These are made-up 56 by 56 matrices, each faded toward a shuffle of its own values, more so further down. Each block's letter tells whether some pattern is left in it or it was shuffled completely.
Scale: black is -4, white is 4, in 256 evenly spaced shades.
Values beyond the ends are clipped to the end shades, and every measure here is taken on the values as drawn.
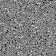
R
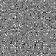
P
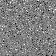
R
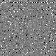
P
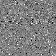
P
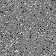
R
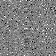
P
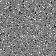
R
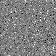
R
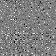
P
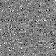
P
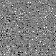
P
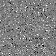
P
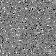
P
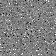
R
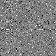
P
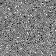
R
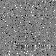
P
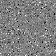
P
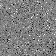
R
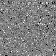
P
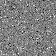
R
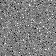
R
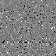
P
